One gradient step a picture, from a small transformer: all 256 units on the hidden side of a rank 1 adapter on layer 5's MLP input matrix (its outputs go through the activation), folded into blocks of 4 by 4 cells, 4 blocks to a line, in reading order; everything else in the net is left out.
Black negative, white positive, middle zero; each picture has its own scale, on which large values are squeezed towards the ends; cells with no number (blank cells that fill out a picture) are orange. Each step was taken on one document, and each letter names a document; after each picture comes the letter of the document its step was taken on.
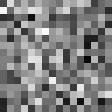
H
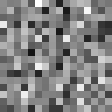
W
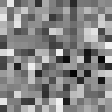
H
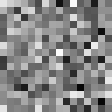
H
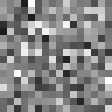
W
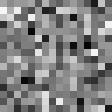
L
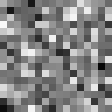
W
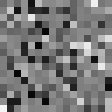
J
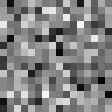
W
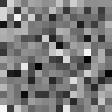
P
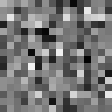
P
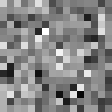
H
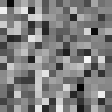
L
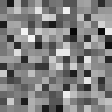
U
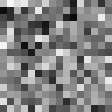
L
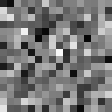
H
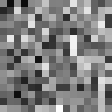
L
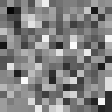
J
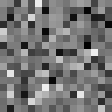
J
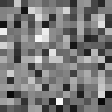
U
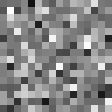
J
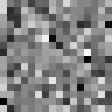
P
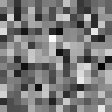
P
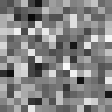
P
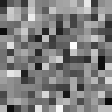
W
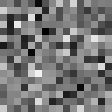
W
